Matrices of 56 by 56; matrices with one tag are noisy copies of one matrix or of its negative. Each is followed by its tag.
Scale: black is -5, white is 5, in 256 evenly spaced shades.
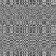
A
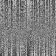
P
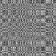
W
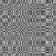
W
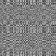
A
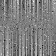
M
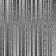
M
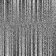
M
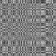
W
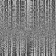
P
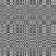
A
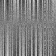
M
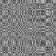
W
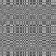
A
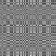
A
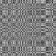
W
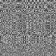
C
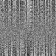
P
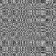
W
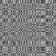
W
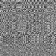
C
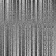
M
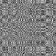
W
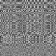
C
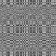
A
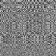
C
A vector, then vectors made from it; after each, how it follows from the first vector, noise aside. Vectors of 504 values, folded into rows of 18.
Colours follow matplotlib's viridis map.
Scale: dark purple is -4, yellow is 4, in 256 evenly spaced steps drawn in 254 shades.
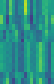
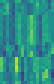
wrapped around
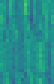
shrunk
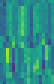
wrapped around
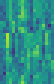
wrapped around
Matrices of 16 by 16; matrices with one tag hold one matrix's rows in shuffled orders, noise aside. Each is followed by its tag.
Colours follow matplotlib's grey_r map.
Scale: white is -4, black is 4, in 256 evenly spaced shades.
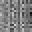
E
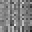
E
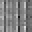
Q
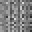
E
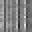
Q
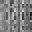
E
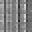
Q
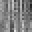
E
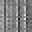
Q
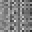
E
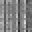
Q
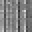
Q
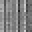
Q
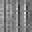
Q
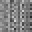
E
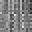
E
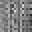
E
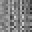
E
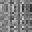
E
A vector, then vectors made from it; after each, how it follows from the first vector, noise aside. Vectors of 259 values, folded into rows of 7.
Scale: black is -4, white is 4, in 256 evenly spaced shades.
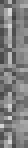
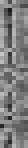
negated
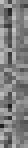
negated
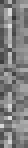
copied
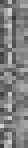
copied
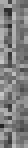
negated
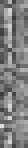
copied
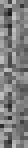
negated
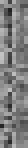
negated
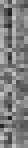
negated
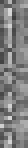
copied
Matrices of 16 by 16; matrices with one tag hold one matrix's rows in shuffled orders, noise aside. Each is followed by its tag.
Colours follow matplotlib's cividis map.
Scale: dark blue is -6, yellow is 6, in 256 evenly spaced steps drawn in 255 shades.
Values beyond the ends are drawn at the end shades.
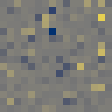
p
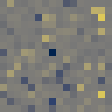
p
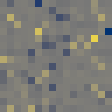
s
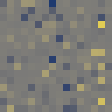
p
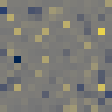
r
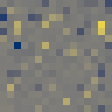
r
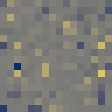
r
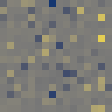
p
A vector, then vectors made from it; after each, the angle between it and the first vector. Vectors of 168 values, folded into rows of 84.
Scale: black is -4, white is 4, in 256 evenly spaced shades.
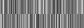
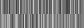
orthogonal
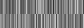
partly aligned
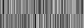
nearly opposite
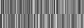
orthogonal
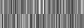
nearly parallel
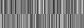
nearly parallel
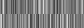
nearly parallel
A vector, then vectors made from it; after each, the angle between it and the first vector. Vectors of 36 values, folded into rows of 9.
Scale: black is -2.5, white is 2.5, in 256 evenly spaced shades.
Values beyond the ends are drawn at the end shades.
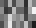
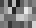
partly opposed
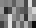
nearly parallel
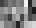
partly opposed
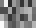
partly opposed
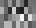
partly aligned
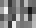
partly opposed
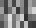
nearly parallel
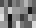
partly opposed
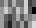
nearly opposite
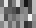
orthogonal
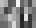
orthogonal
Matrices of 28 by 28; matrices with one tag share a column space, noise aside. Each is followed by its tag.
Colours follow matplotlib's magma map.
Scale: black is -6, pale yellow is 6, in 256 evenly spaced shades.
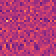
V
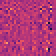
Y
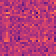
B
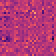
B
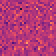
Y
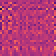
Y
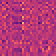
Y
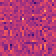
V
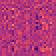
Y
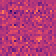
B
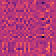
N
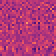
Y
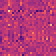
B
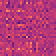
N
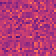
N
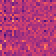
V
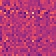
B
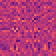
V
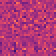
N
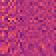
V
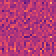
N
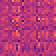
V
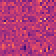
V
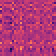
Y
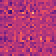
B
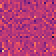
N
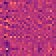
N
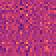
Y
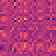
V
